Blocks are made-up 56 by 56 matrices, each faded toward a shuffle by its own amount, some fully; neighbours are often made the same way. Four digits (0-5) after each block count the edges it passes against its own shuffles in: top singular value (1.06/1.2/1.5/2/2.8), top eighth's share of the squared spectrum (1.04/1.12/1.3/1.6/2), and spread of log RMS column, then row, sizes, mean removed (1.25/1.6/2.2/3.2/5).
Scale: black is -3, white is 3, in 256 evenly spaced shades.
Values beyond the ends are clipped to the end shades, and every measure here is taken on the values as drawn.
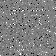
2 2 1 0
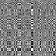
5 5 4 4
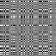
5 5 4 4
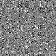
3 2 1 1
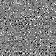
3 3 0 2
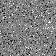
2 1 0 0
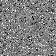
1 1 0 0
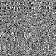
4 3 1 1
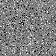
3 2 1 0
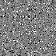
3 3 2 1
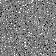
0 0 0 0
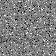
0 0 0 0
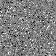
1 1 0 0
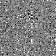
3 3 2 1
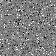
0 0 0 0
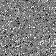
2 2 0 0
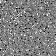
0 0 0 0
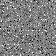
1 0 0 0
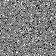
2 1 0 0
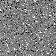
1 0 0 0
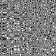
4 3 2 2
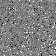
1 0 0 0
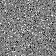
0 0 0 0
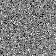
0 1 0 1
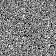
1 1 0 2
